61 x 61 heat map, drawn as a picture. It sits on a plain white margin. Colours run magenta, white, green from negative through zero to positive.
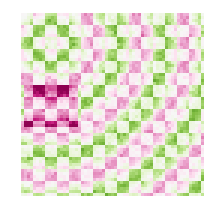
Rings: centred on the top left. Odd patch: lower, in the middle left. Histogram: bell-shaped. Ninth with the lowest average: middle left. Average level on the scale: 50%. Slope: none.
